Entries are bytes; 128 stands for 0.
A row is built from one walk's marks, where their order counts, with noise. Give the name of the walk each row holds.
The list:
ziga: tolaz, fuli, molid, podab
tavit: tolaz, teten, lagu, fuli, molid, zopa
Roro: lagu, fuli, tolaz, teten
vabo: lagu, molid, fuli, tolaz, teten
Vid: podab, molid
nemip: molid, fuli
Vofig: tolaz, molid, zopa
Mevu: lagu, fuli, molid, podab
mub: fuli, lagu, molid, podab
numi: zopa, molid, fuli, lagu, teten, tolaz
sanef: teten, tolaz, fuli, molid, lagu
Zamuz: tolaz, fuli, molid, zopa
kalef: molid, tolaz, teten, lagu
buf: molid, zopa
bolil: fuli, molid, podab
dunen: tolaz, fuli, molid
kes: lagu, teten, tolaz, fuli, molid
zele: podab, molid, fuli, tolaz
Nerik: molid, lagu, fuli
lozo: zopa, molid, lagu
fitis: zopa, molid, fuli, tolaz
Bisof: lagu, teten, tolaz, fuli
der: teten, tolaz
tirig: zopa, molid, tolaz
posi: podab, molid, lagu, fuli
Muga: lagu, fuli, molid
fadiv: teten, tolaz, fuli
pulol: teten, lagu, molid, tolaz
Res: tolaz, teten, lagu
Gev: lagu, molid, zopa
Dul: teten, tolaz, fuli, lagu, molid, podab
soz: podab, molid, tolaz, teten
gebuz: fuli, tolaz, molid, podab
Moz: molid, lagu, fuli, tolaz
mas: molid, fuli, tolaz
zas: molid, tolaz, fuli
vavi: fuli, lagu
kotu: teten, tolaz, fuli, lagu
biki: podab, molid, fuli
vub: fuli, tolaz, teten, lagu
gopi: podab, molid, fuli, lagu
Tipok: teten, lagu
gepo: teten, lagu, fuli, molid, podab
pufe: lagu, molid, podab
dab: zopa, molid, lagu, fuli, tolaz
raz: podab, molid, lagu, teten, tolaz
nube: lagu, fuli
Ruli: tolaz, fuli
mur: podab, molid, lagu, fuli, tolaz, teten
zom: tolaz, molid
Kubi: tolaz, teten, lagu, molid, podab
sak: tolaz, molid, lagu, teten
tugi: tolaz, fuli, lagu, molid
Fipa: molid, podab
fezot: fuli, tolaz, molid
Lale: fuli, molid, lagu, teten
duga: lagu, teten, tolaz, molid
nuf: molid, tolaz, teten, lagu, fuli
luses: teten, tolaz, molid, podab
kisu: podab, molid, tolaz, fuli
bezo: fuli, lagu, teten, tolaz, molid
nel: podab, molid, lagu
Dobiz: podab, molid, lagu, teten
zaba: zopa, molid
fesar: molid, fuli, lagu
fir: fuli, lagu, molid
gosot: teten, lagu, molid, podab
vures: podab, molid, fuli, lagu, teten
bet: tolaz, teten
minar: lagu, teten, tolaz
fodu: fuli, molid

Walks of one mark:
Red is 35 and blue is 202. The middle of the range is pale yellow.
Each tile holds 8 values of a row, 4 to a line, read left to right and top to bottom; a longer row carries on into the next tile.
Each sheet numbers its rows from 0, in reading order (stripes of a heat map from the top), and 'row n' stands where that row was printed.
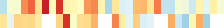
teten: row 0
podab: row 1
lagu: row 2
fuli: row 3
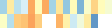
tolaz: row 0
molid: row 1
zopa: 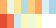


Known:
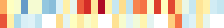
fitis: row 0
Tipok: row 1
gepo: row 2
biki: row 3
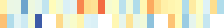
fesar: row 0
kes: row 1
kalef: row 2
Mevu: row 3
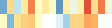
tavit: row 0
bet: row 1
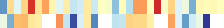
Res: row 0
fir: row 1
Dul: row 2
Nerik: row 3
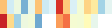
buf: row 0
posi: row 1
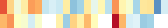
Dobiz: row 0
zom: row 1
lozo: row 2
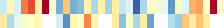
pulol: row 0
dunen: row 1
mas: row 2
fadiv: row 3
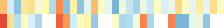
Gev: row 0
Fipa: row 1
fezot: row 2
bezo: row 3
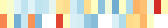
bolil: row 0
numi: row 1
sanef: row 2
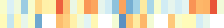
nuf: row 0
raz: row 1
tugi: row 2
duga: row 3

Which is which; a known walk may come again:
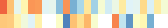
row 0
raz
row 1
tugi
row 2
vavi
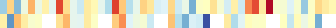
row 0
sak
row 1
zele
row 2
gopi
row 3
Moz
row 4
pulol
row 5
nuf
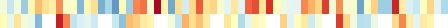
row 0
kalef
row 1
zaba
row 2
kotu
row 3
Kubi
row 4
gosot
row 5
Bisof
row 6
tirig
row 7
kisu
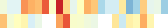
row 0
duga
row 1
nel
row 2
Vofig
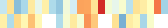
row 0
zom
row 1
luses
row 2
Roro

